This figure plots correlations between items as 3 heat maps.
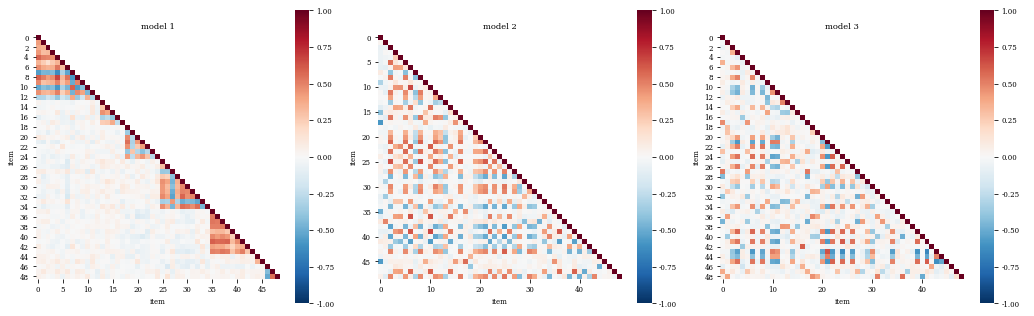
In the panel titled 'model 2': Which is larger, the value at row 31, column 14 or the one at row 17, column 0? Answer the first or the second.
the first
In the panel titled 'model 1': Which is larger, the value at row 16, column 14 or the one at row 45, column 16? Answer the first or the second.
the second
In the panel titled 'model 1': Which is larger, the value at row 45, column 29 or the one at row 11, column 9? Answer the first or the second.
the second
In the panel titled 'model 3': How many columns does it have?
49
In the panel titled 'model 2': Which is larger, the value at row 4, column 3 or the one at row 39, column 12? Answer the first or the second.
the first
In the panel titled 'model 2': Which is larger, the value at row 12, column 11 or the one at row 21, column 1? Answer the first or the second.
the first
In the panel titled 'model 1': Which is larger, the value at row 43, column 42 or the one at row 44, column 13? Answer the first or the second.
the first
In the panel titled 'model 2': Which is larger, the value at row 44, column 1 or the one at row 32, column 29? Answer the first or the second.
the second
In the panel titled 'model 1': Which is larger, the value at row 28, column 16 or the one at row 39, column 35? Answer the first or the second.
the second
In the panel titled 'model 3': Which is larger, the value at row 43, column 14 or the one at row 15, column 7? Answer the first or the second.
the second
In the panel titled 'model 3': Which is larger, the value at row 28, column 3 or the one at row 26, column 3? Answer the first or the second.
the second
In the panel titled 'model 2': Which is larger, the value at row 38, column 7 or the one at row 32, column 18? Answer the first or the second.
the first
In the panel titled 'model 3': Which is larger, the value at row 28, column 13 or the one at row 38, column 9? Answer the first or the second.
the first
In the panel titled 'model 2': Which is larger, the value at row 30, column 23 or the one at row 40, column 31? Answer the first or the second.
the first
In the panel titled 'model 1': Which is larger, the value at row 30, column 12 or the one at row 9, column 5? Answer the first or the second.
the second
